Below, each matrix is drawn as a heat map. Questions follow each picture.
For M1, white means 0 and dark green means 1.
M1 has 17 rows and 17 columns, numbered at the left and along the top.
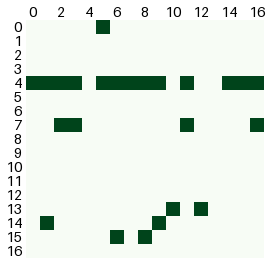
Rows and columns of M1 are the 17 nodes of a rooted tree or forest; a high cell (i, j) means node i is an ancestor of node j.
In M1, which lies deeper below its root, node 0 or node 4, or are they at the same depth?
node 0
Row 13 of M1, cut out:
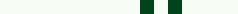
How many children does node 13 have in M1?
2
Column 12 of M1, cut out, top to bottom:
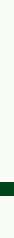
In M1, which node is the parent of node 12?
13
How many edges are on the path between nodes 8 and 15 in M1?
1
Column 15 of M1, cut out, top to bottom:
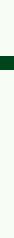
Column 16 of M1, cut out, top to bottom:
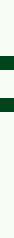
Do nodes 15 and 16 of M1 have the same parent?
no
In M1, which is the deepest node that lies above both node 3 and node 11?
7
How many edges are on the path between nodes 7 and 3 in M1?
1
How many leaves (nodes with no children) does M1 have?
11
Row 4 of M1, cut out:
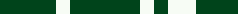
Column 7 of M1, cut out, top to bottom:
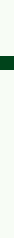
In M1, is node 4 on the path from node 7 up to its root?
yes
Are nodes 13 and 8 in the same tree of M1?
no
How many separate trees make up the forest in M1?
2
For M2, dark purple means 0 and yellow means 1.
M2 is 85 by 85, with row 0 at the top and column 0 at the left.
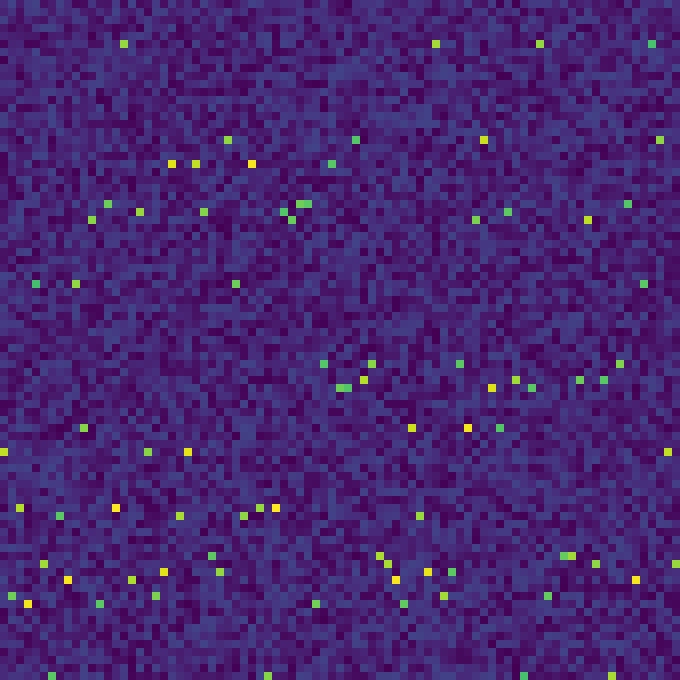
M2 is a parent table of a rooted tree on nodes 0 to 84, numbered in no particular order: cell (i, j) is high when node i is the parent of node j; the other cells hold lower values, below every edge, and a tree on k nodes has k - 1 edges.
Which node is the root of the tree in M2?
69
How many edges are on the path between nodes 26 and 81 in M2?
4
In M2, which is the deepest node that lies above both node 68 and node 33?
70
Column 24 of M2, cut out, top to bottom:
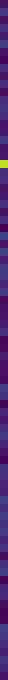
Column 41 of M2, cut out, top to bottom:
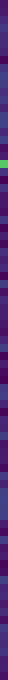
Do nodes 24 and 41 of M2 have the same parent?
yes
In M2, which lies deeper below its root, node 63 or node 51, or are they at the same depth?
node 51
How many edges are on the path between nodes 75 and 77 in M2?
3
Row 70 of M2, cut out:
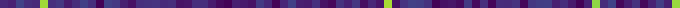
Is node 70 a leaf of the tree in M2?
no
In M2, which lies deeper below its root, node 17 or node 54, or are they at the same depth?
node 54
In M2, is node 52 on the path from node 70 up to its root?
no
